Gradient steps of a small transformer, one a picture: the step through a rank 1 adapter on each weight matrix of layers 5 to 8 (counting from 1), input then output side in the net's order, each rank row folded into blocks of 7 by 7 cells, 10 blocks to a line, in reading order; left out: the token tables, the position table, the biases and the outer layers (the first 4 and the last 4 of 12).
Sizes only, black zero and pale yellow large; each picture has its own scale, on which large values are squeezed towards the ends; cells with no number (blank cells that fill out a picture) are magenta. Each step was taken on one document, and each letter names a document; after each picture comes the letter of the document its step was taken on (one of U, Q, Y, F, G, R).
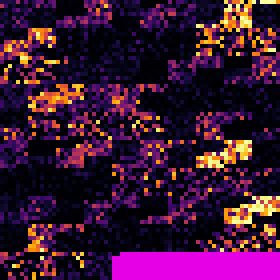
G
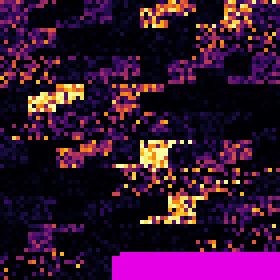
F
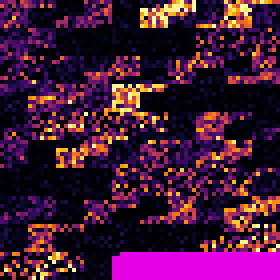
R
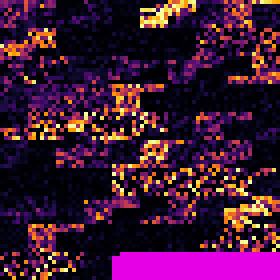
R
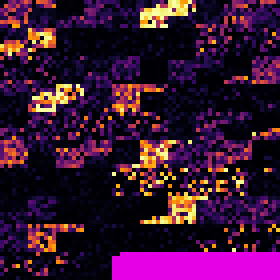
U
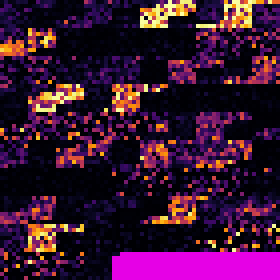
F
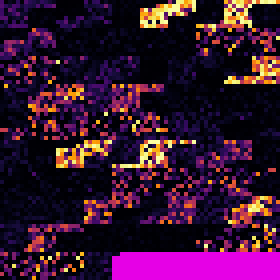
G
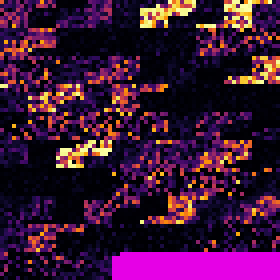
F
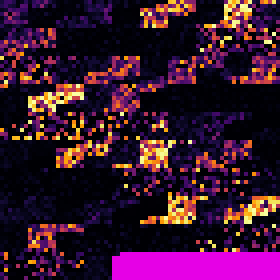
F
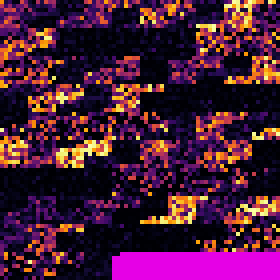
U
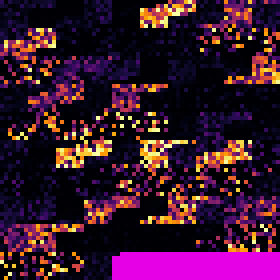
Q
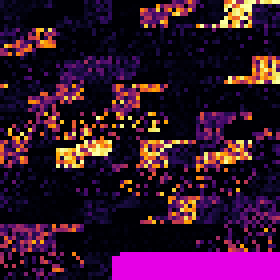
Q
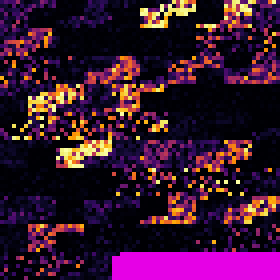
F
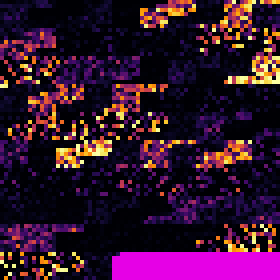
Q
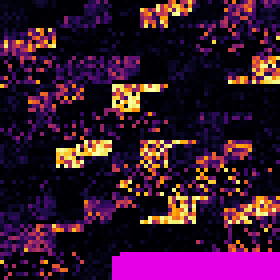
Q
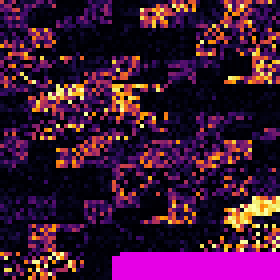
R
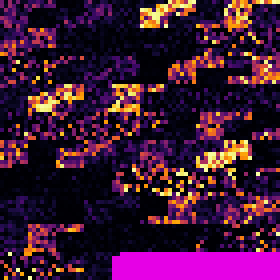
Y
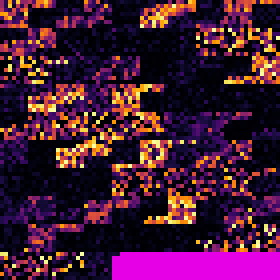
G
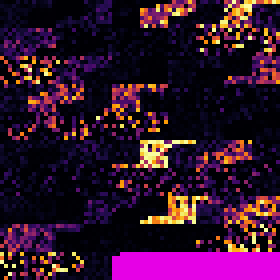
Q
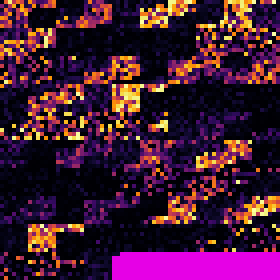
F
